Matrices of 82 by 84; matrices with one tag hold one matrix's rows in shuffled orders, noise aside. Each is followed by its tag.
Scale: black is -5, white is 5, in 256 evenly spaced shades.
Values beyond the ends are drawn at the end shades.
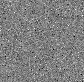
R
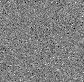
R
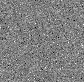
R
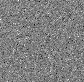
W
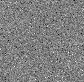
R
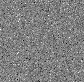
W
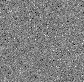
R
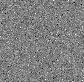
R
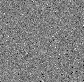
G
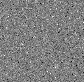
G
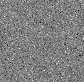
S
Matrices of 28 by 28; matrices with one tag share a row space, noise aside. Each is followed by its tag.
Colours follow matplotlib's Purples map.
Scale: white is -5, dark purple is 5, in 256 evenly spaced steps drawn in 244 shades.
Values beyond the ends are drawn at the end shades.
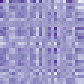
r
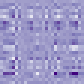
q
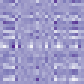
q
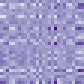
r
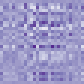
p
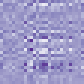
p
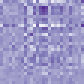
p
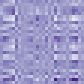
q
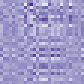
p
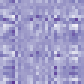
q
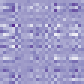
q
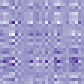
q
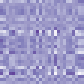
r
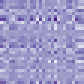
r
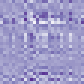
p
